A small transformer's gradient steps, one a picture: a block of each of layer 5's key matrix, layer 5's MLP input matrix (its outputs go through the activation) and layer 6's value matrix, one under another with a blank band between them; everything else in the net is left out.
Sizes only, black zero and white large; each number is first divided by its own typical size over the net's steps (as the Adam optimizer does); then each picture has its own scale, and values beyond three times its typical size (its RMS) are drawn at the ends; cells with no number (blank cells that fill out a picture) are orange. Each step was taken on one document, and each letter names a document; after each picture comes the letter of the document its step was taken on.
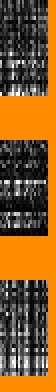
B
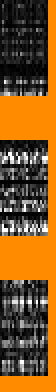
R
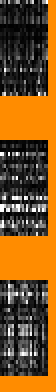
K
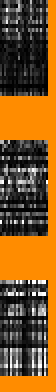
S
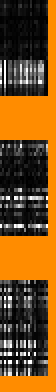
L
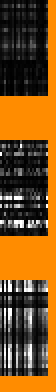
L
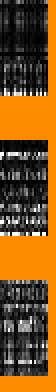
K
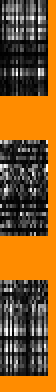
S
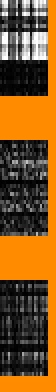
R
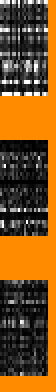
K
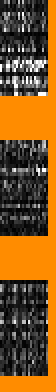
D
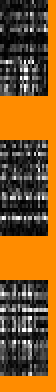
D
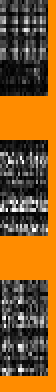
R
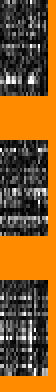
D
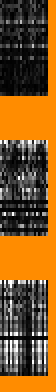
S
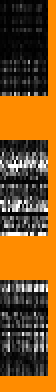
R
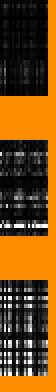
L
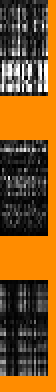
B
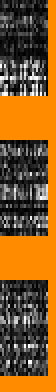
D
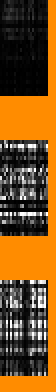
S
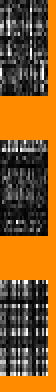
B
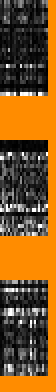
K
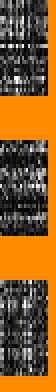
D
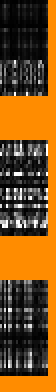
L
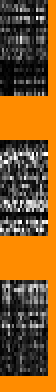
R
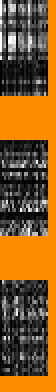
R
